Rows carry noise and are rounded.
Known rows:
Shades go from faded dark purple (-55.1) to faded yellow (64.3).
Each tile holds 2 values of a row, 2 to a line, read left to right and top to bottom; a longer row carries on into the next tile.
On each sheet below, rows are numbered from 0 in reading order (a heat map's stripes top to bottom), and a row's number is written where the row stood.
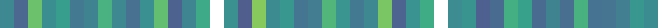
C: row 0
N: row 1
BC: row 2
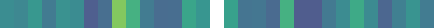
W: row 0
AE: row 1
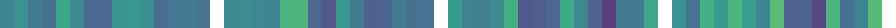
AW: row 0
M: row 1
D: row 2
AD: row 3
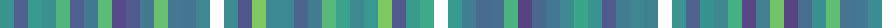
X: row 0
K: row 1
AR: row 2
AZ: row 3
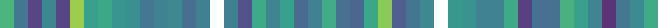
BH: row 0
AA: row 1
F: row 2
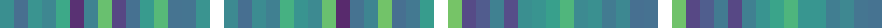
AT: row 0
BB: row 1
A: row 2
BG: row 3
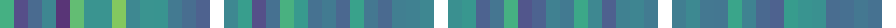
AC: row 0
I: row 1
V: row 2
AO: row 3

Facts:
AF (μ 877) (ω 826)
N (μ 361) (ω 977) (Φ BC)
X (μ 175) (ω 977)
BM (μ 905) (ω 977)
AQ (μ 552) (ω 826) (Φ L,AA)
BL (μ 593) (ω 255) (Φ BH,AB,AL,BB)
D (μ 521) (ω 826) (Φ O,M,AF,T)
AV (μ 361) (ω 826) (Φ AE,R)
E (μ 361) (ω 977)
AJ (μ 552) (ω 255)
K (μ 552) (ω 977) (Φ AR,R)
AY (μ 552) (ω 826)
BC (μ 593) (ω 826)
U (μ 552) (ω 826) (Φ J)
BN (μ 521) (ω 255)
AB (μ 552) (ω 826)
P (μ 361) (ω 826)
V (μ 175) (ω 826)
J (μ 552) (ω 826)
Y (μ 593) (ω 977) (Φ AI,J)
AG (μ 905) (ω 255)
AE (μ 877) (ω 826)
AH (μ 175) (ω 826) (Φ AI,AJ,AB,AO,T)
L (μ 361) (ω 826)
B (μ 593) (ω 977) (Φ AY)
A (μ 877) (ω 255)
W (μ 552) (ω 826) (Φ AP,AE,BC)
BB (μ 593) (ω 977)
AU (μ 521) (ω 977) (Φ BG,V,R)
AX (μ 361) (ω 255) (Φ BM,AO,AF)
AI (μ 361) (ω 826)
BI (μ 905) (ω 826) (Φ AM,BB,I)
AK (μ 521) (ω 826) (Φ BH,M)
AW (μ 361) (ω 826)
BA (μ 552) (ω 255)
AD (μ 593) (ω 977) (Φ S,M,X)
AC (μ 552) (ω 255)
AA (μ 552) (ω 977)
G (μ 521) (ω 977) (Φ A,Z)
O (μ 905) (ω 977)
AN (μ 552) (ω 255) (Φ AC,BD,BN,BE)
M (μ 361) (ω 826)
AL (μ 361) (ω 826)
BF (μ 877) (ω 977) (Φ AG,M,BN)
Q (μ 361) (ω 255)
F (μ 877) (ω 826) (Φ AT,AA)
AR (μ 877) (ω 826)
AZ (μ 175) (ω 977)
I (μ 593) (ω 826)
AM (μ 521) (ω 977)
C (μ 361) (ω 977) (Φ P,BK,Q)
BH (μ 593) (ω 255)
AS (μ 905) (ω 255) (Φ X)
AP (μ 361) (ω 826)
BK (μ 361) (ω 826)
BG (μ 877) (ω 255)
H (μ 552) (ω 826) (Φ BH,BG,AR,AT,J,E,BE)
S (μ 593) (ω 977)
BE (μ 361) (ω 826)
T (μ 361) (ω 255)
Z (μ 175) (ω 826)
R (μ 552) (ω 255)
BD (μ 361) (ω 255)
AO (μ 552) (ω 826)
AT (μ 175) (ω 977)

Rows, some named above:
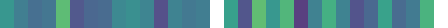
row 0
AF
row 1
BF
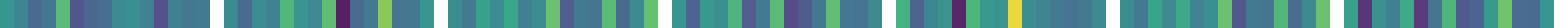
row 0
AF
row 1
S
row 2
B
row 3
X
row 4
AN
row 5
B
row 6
AM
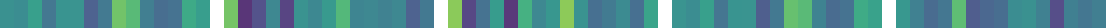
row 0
AV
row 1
BN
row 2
AS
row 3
AV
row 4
AF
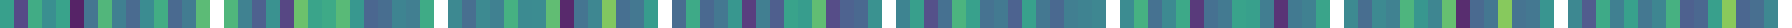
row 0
G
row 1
BL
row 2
BB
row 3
J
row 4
I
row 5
AH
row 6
S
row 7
E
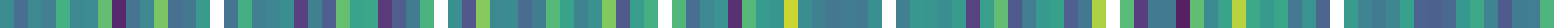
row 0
BB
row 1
U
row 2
K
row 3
AX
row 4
Y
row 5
R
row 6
BI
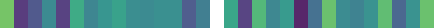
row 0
AG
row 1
AU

